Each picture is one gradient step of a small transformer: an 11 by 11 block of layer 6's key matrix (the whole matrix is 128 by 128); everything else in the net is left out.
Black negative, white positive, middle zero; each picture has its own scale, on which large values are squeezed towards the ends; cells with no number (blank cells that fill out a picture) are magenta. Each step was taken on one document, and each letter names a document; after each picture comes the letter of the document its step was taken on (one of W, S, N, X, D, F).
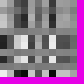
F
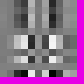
F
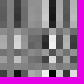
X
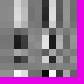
X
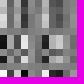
F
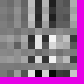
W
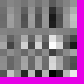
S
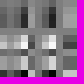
S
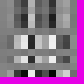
F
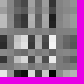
F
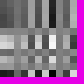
W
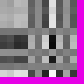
W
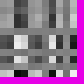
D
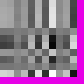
W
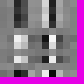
W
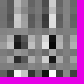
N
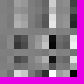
D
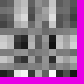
D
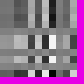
N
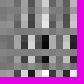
D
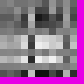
F
